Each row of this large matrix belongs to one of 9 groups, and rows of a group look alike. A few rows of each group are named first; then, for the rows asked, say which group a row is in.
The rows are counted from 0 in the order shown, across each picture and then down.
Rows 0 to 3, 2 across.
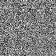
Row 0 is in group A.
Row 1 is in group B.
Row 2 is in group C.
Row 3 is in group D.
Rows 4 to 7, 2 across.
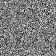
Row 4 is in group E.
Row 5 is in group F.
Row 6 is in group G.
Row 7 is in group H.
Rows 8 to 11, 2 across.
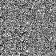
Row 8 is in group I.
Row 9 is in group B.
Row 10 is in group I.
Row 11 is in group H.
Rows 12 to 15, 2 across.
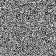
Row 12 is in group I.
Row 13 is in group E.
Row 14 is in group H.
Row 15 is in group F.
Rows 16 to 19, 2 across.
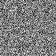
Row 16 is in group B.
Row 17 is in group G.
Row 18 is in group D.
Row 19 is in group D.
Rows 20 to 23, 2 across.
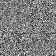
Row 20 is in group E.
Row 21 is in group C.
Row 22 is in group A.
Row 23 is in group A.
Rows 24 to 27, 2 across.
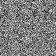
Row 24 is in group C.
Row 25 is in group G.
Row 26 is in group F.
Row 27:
A
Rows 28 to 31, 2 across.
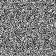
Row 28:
A
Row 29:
E
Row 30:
H
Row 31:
G
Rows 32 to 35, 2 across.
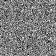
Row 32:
G
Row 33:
A
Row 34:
H
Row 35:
F
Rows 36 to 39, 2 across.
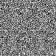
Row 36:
F
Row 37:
F
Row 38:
E
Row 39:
E
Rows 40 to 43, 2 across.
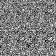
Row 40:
A
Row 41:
E
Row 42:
E
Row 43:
E
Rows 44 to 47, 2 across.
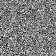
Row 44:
E
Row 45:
B
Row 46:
B
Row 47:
D
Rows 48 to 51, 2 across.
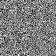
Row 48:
B
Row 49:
C
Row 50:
A
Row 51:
F
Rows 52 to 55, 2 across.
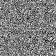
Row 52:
H
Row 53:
E
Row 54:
D
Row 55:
E
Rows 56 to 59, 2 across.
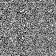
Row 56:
E
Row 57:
E
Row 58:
B
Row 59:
D
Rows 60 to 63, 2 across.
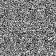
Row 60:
C
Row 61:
B
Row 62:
A
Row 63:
E
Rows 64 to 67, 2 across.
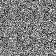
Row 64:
C
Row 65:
G
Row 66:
B
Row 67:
I
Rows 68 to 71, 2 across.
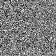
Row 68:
G
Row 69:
D
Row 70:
E
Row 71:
H
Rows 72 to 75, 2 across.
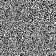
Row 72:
G
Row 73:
I
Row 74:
B
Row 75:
A
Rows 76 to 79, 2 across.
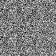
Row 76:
B
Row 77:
C
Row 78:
B
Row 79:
D
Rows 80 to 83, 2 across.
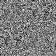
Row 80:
A
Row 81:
G
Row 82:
G
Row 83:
H
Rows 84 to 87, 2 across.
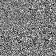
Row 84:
D
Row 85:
B
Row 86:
F
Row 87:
G
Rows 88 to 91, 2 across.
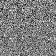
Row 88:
B
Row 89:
C
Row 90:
B
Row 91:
F
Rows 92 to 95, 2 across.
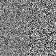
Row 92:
A
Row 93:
F
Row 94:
D
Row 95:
I
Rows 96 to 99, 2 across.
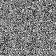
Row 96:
H
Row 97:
G
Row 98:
C
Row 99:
C
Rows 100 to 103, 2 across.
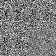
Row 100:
G
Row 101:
C
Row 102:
C
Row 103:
F
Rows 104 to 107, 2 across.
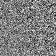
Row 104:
H
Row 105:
I
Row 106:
D
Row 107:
E
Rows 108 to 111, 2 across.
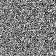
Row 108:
A
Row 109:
E
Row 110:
H
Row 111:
E
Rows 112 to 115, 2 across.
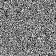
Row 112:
G
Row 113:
H
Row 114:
H
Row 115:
B
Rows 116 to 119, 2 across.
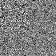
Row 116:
I
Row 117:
G
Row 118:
C
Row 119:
D
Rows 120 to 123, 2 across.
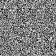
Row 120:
B
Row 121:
B
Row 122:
F
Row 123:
H
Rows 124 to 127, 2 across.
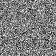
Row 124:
E
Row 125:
B
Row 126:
I
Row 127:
G
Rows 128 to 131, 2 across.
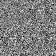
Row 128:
D
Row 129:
B
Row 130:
B
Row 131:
A
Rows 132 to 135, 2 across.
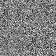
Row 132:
C
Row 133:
A
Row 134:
D
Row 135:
C
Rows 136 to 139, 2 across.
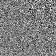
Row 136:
D
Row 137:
B
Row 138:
H
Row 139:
D
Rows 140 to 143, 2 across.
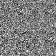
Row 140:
F
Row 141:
E
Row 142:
I
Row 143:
E
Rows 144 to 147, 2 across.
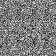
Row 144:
C
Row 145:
C
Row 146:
E
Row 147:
G
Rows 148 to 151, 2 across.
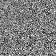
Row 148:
D
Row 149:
F
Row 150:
C
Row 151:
I
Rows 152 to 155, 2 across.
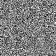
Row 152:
H
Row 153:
I
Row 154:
G
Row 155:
B
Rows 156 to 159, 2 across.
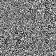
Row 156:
D
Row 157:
B
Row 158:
G
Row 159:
A
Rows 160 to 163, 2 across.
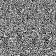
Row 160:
H
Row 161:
H
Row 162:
B
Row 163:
G
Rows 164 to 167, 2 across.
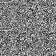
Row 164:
E
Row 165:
D
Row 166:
E
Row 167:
A
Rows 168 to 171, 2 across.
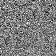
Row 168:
I
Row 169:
G
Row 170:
G
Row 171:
H
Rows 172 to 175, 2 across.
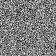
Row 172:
G
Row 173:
B
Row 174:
E
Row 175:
H
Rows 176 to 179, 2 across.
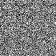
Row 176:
I
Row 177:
I
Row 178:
C
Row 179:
F
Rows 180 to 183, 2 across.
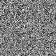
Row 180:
A
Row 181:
H
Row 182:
A
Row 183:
I
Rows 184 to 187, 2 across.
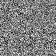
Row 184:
F
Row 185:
A
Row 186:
D
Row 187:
I
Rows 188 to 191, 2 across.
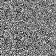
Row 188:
G
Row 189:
D
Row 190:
G
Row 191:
F
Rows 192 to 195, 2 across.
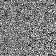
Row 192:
G
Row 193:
E
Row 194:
C
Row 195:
I
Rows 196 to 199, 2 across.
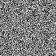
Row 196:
F
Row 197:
G
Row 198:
F
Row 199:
A
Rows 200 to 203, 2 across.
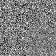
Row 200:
I
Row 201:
F
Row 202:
C
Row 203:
D
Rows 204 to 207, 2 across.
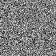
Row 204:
D
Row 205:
F
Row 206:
F
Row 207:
G
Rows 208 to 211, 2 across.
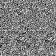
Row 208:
F
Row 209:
F
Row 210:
E
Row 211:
E
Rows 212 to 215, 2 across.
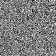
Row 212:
H
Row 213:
A
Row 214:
F
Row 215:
D
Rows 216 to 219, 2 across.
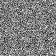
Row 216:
F
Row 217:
D
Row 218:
C
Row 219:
E
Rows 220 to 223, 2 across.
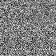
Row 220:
D
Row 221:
A
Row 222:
C
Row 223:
C
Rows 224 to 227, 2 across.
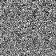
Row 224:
A
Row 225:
G
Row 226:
A
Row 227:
G
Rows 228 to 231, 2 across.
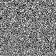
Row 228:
E
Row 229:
D
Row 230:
D
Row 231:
H
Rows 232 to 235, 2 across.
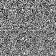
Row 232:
B
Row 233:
A
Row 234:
E
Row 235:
E
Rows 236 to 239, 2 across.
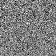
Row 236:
I
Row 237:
G
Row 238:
H
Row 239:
F
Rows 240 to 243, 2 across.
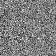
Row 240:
C
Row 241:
H
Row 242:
F
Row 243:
B
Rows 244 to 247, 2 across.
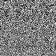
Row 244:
G
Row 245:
A
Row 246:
D
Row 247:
H
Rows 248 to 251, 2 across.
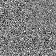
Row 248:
C
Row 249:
D
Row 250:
D
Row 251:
G
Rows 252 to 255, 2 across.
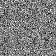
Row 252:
C
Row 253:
F
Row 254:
C
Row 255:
G
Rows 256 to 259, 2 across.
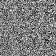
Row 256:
B
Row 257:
E
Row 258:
F
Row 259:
G
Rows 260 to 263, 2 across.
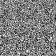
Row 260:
C
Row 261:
H
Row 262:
I
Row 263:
H
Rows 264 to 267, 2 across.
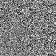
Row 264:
F
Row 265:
I
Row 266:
H
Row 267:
I
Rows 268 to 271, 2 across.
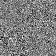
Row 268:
H
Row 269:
C
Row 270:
B
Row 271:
F
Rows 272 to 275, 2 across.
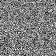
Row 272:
D
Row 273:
E
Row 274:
C
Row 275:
G
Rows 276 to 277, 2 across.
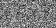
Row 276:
E
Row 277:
G
